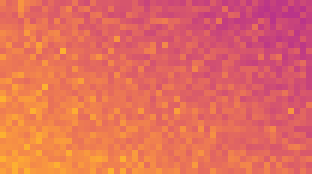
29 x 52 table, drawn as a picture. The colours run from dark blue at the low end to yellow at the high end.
No single row or column stands out from its neighbours. The histogram is bell-shaped. The top right is the ninth with the lowest average. The bottom left is the ninth with the highest average. On average the colour sits 60% of the way up the scale. No regular stripes run through it. The field climbs toward the bottom left.
